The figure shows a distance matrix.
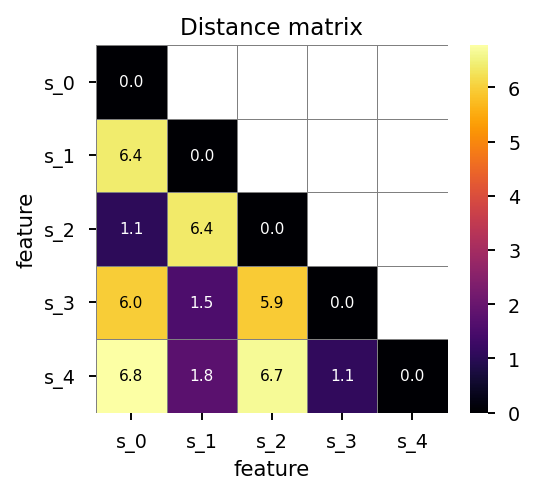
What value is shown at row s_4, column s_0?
6.8
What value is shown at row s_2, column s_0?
1.1
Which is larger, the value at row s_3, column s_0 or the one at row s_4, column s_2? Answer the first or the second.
the second
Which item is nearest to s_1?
s_3
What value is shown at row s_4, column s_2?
6.7
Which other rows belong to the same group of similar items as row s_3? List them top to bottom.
s_1, s_4
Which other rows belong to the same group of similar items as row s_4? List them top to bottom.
s_1, s_3
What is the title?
Distance matrix
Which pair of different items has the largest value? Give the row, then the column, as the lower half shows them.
s_4, s_0
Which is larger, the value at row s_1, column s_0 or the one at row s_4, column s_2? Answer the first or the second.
the second
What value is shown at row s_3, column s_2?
5.9
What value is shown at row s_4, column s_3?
1.1
